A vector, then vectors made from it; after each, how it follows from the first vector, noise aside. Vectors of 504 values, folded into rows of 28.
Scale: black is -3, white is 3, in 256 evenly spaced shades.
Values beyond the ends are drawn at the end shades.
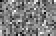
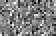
reversed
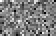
sign-scrambled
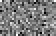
sign-scrambled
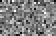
sign-scrambled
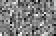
reversed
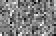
reversed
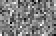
reversed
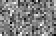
reversed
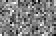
reversed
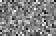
sign-scrambled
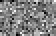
sign-scrambled
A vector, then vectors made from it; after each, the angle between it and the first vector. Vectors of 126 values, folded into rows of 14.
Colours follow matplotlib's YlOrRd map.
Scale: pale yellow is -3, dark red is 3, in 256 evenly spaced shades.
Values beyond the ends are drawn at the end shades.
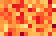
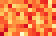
nearly opposite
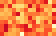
nearly opposite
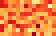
orthogonal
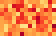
nearly parallel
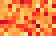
partly opposed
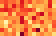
partly aligned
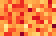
nearly parallel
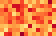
nearly parallel
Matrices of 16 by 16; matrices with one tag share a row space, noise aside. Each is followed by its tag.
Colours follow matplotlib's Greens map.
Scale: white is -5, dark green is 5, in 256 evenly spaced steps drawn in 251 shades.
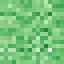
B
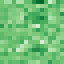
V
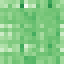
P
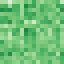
P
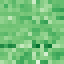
B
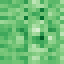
V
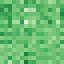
P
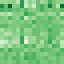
P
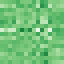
B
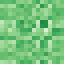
B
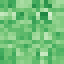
B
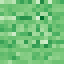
B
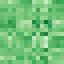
B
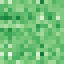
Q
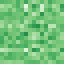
V
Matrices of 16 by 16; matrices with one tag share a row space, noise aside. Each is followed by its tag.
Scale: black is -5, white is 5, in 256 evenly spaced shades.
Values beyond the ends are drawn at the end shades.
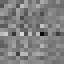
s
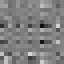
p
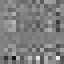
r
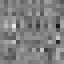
r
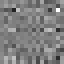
r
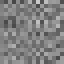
r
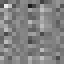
p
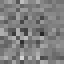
s
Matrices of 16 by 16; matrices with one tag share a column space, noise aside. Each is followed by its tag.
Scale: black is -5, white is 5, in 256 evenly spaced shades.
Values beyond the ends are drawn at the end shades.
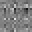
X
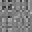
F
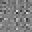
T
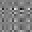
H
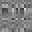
X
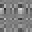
X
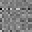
H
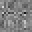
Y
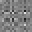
T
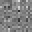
F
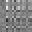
F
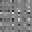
T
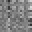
F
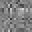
X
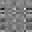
H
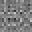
T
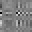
Y
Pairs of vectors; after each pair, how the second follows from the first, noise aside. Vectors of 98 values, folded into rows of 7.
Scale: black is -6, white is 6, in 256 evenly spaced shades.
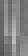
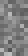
shuffled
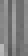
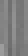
shrunk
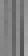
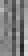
scaled up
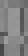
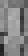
scaled up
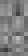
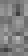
copied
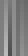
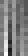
scaled up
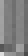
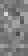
shuffled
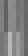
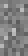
shuffled
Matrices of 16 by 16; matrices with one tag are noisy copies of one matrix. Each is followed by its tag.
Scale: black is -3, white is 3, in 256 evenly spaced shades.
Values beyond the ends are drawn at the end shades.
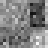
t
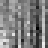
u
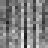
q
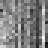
u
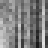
u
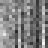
u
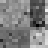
t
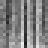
q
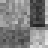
t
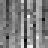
q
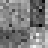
t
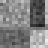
t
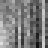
u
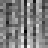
q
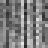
q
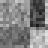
t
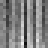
q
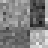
t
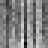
q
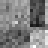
t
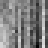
u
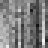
u
